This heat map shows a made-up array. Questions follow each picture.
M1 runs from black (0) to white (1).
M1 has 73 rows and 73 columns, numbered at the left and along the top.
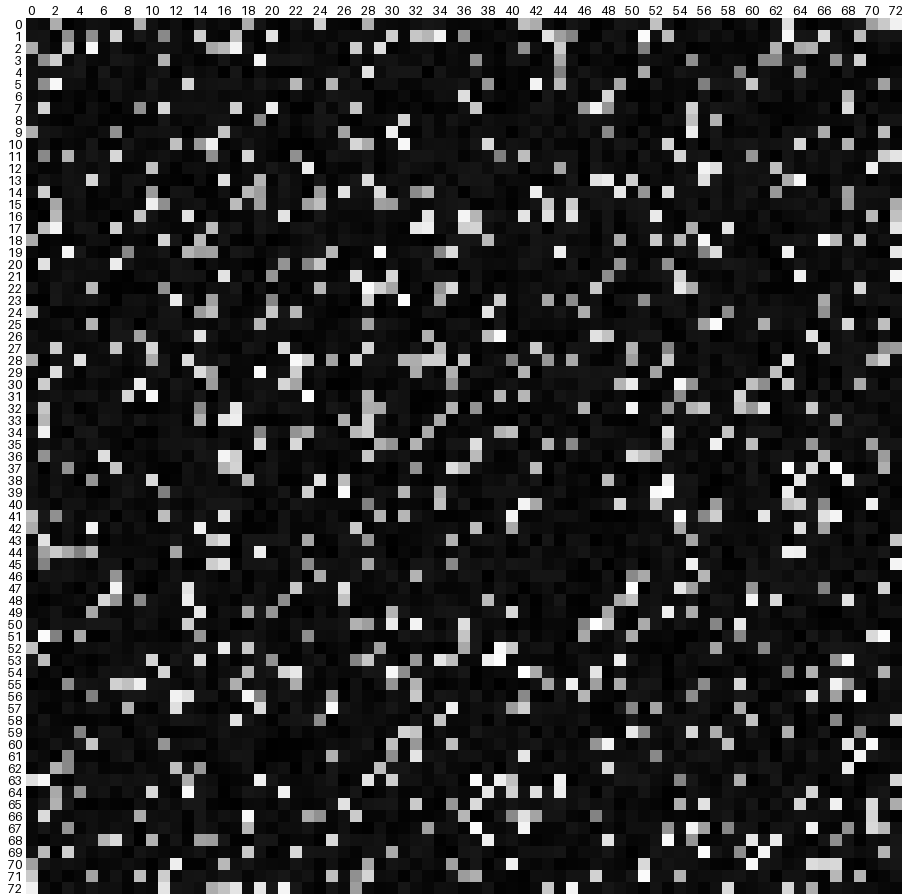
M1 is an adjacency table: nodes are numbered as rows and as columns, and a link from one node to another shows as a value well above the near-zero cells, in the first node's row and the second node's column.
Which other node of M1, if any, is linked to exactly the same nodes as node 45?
node 43
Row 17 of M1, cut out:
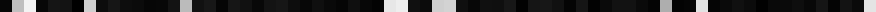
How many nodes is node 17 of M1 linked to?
11
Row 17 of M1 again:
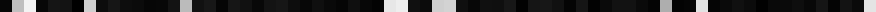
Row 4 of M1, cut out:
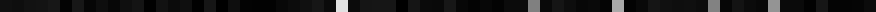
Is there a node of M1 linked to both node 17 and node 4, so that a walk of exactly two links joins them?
no
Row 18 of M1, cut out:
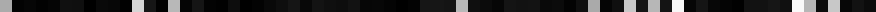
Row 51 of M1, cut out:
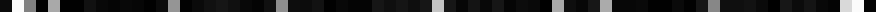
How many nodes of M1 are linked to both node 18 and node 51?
1
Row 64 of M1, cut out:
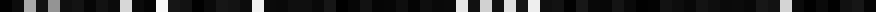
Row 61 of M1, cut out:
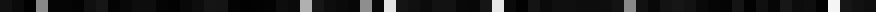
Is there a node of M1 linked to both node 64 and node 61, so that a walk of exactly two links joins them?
no
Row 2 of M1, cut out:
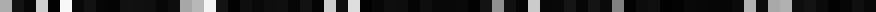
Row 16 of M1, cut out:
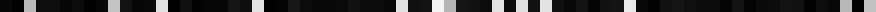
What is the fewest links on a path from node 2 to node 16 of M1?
1
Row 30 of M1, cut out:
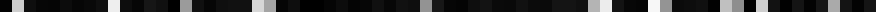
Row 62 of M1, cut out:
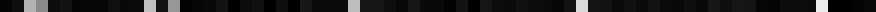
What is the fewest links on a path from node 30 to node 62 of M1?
3
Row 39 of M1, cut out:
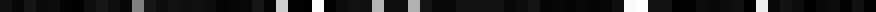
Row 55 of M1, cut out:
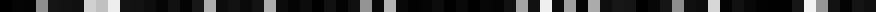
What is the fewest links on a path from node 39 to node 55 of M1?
3
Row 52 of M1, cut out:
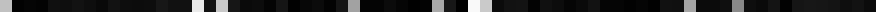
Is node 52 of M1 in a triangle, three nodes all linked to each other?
yes
